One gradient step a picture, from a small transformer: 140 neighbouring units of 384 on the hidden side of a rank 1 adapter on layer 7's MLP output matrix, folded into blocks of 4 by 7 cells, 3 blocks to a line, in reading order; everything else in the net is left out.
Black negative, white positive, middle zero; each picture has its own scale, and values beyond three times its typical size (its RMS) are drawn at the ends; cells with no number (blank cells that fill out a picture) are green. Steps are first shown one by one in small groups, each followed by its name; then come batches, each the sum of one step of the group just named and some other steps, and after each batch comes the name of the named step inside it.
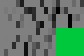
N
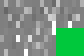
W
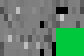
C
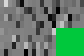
N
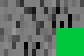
N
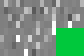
W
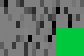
N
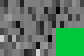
N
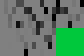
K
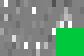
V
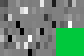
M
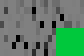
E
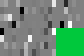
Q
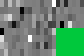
Q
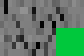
M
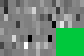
V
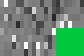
V
